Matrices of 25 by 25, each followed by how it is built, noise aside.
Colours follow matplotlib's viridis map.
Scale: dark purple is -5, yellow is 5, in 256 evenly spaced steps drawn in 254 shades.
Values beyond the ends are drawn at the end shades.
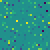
sparse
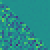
lower triangular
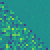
lower triangular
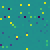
sparse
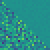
lower triangular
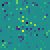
sparse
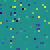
sparse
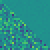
lower triangular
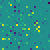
sparse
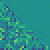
lower triangular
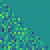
lower triangular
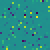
sparse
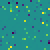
sparse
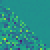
lower triangular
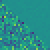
lower triangular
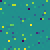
sparse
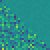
lower triangular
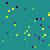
sparse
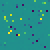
sparse
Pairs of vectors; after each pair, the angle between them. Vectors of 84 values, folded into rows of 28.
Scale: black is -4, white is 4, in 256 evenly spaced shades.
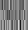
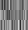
nearly parallel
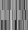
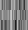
nearly parallel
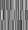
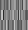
nearly parallel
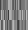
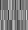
nearly parallel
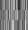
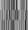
nearly opposite
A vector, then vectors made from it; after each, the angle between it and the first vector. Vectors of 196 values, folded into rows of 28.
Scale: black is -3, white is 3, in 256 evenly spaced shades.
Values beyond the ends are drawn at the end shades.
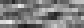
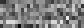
partly aligned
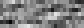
nearly opposite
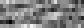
nearly opposite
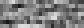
nearly opposite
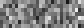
orthogonal
